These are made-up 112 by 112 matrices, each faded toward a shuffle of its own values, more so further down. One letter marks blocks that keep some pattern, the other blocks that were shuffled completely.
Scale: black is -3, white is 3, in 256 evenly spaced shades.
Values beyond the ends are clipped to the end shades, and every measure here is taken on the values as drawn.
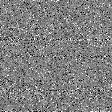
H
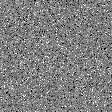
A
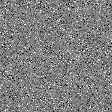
A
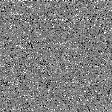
H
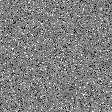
A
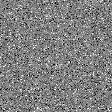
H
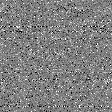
H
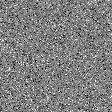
A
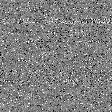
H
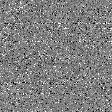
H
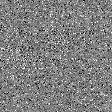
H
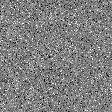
A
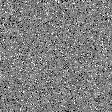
A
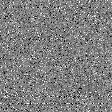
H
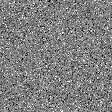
A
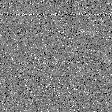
H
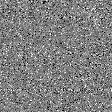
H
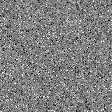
A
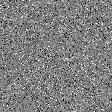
A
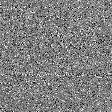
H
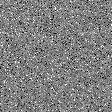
A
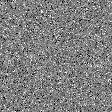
A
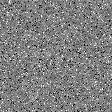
A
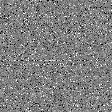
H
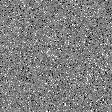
A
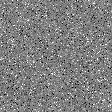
A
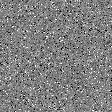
A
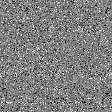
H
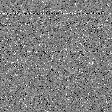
H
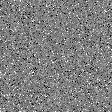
A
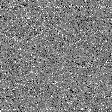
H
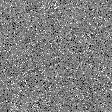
A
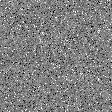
A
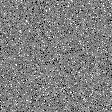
A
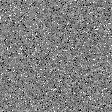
A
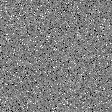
A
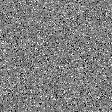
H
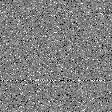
H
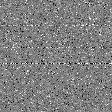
H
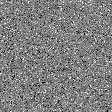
A
